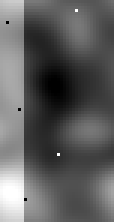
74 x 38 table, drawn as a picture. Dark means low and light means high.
The bottom left is the ninth with the highest average. Five lone cells stand out: two far higher and three far lower than their neighbours. The ninth with the lowest average is the centre. The left part is higher, up to a seam about 20% of the way across.
